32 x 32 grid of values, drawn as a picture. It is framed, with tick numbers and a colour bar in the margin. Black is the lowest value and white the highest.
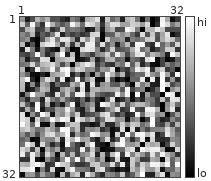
Average level on the scale: 50%. Stripes: none. Grain: fine. Histogram: flat. Seam: none.
